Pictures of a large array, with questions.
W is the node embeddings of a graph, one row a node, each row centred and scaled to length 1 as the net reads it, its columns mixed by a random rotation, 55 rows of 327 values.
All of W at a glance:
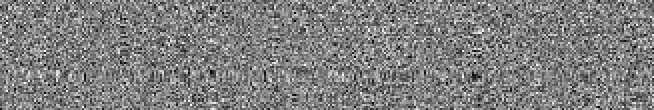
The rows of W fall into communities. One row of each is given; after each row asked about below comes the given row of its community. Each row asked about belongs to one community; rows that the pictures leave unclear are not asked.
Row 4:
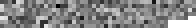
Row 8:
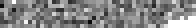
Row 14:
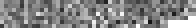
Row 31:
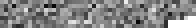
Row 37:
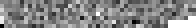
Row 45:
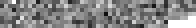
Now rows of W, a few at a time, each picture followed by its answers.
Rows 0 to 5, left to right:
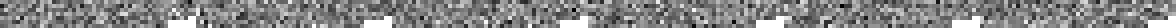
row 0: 8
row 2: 14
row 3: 4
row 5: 37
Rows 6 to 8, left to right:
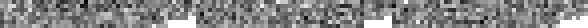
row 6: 8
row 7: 45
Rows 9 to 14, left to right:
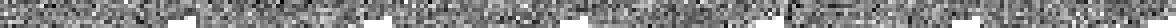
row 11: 45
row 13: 31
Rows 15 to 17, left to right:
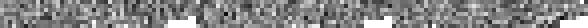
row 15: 14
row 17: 31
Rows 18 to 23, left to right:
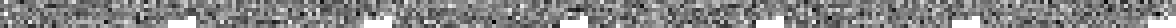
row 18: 31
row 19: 14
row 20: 45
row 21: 45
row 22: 31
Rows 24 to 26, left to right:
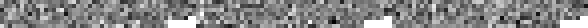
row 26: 45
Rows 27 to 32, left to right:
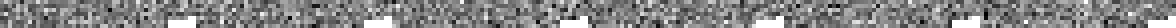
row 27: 31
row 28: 8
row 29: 4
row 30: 8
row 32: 37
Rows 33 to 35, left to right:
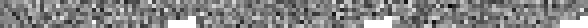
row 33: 14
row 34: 31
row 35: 4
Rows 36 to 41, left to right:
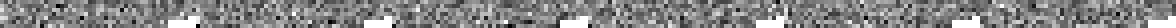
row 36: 4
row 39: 37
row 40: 37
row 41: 45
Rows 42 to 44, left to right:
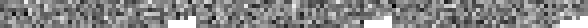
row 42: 37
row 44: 8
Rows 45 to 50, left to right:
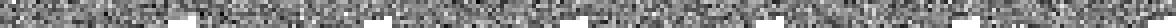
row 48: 8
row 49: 31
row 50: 31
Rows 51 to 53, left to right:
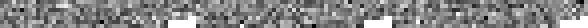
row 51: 45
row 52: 4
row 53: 8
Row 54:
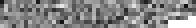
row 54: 45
